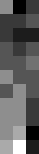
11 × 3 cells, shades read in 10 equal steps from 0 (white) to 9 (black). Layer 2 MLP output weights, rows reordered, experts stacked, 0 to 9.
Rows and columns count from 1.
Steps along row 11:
down up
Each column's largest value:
7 9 9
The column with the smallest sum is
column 1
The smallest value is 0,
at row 11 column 2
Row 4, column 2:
7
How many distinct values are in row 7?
2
